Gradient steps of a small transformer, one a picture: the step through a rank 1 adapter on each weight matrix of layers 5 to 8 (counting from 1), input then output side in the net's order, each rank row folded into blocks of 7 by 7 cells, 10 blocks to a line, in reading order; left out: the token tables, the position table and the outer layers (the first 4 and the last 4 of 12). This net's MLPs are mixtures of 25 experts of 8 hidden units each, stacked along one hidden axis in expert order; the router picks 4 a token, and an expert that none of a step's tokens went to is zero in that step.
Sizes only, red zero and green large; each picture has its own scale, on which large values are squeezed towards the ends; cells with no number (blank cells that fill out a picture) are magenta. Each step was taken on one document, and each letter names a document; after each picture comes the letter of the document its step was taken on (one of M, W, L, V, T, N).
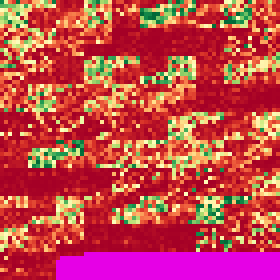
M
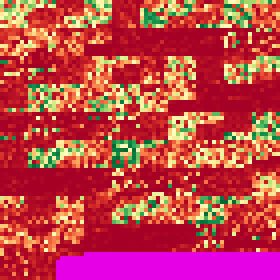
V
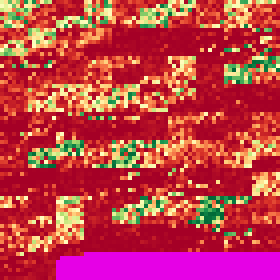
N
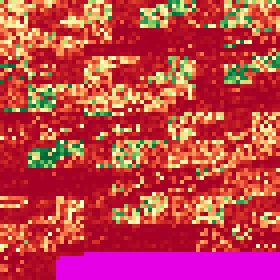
M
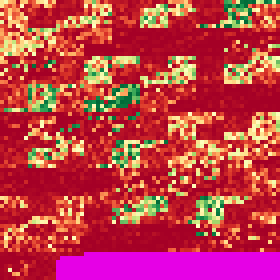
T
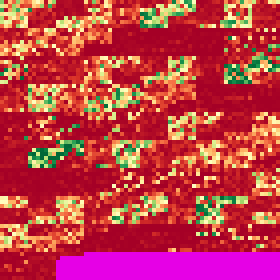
T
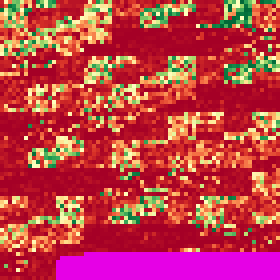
T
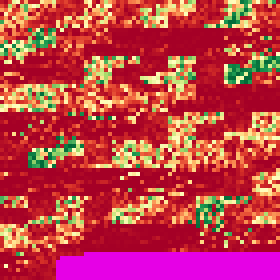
N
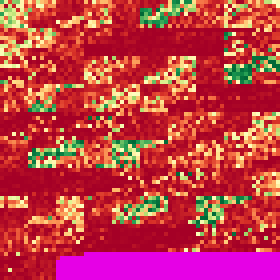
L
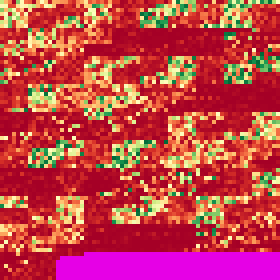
L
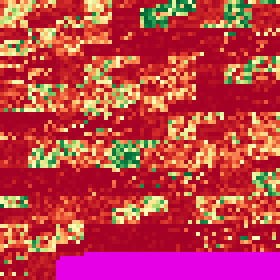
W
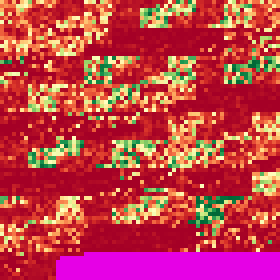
N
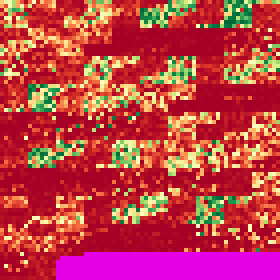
T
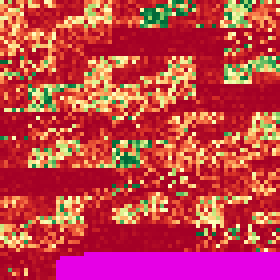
V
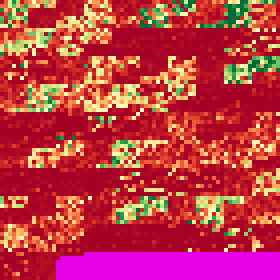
N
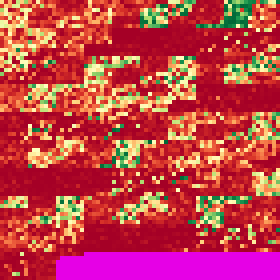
T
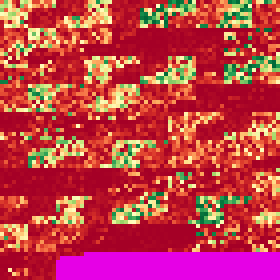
L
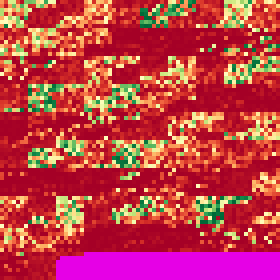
N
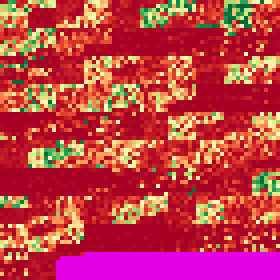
W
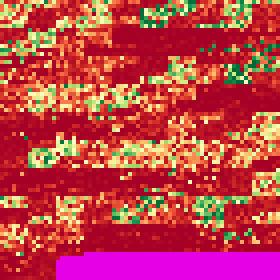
N
